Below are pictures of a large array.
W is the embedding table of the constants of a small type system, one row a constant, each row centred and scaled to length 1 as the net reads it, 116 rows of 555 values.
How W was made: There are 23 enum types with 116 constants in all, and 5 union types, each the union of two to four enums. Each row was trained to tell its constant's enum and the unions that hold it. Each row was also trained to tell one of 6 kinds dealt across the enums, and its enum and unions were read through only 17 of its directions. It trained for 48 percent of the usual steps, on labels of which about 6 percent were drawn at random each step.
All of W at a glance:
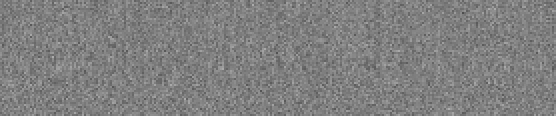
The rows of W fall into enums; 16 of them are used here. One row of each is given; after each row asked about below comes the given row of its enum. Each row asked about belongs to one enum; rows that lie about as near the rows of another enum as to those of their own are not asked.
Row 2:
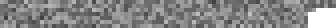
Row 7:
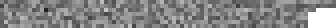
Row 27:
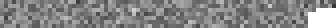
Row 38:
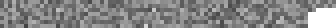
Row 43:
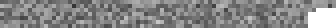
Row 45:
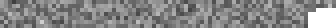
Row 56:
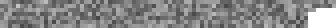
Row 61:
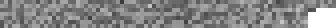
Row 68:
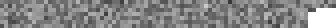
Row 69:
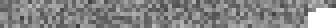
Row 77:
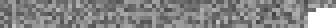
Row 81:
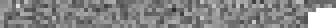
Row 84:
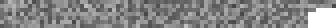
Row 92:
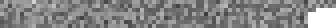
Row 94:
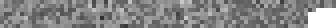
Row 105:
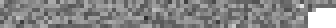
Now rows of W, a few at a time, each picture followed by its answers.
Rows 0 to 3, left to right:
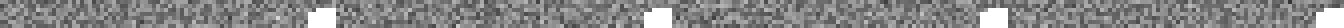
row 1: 68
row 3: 69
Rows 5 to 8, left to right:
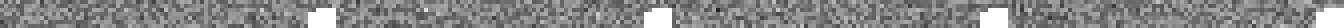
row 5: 68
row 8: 81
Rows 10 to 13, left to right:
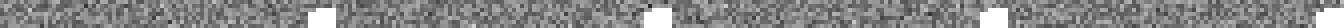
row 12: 2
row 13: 43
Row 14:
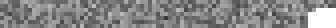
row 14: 2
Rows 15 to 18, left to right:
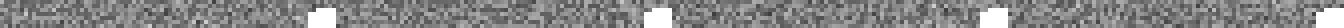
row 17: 69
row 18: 68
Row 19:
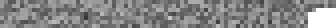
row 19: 105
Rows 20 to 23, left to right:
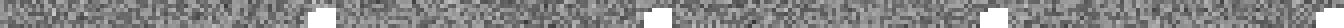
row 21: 7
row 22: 45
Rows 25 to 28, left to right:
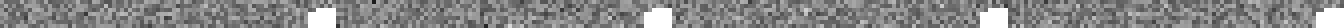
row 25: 68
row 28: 77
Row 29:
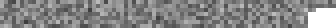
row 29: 105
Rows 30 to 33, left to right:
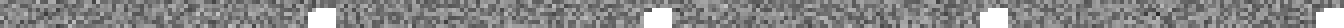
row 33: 45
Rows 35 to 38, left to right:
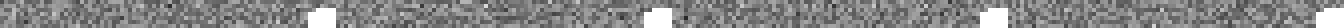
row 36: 61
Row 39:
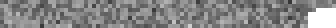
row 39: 94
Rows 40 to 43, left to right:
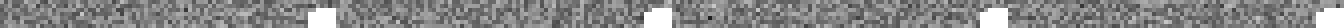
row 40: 2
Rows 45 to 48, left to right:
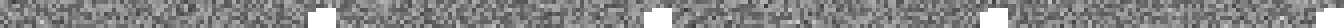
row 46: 105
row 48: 2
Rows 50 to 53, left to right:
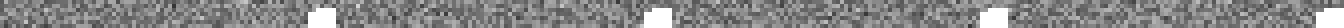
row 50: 69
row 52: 45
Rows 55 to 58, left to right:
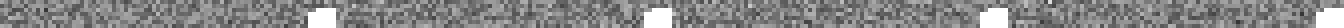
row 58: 43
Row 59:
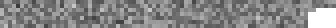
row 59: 56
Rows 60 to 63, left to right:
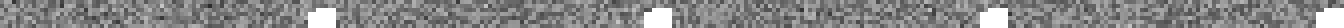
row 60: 56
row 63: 7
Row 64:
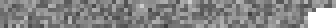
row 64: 43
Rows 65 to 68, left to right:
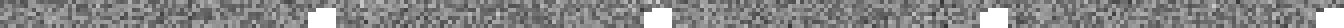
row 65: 7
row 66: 92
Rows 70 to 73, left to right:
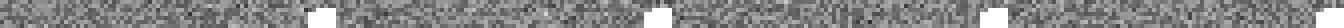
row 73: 2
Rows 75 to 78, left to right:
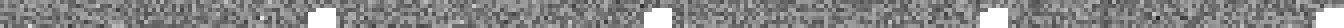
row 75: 92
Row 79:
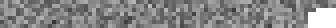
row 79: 61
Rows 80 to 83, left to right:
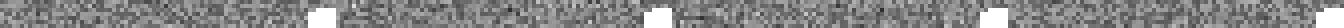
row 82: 43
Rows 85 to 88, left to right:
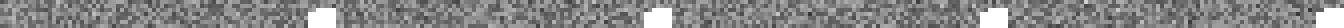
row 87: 27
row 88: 61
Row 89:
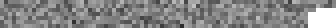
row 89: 105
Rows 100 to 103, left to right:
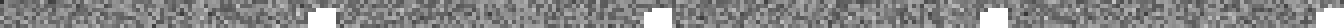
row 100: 45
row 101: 56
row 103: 45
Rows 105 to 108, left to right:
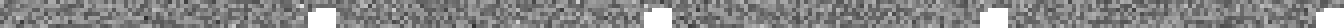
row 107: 105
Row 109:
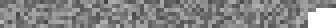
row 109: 7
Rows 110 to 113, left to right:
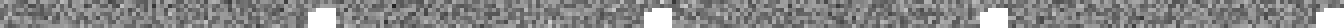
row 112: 43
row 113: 69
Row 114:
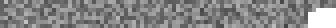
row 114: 69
